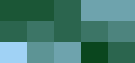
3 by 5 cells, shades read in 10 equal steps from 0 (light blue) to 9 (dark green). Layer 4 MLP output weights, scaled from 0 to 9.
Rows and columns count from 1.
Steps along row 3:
up down up down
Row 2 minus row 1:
-1 -2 0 3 2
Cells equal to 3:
3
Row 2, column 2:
6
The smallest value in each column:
0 4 3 3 3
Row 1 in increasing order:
3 3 7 8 8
